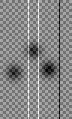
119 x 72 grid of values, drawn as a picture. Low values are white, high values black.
Odd lines: columns 29, 39 and 60. Slope: none. Average level on the scale: 50%. Bumps: three. Mirror symmetry: none.
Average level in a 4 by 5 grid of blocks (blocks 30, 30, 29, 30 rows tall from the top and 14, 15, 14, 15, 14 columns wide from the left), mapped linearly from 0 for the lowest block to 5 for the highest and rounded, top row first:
10012
11312
32152
10012
